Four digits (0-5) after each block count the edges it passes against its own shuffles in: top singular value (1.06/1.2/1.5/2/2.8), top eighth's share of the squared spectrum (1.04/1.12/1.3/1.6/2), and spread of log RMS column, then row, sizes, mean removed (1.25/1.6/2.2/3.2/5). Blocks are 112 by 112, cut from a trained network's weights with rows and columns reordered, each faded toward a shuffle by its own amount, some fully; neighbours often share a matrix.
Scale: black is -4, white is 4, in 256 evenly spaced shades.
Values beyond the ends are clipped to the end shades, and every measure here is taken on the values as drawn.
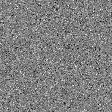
1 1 0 0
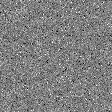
0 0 0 0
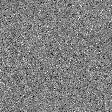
1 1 0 0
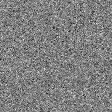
0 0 0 0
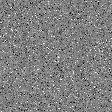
0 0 0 0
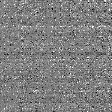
3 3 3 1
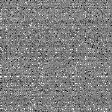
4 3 3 1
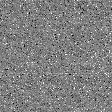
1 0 0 0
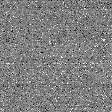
2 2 1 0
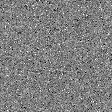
0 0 0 0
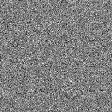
3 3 0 2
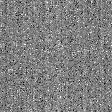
2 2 0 1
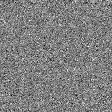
2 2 0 1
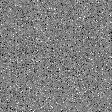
1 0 0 0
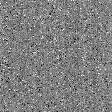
1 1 0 0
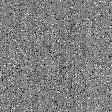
2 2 0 1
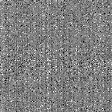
3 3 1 3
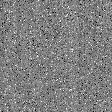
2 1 0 0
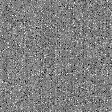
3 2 0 1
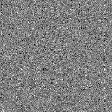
3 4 2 2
